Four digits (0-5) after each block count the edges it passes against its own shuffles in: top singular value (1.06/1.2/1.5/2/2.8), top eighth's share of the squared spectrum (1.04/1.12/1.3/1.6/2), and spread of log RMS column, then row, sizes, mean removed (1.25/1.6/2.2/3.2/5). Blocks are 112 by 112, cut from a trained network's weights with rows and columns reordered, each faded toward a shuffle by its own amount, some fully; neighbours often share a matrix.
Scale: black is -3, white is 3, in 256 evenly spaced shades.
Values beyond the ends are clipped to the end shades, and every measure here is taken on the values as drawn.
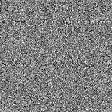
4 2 0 1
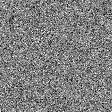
0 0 0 0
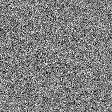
1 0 0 0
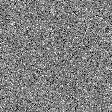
0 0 0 0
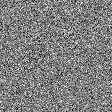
0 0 0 0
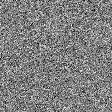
0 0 0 0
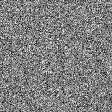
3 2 0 0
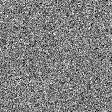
3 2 0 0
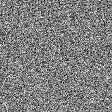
3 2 0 0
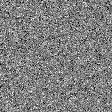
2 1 0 0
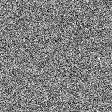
2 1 0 0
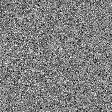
1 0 0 0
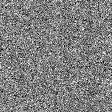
0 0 0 0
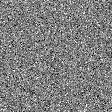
2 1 0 0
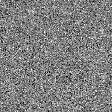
3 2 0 1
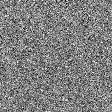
1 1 0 0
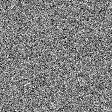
1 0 0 0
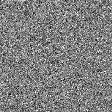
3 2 0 1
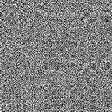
4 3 1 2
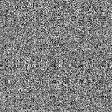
3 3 1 2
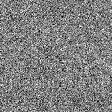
3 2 0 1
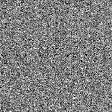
3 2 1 2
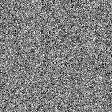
2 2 0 0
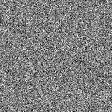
3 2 0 1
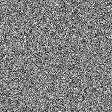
3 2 0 1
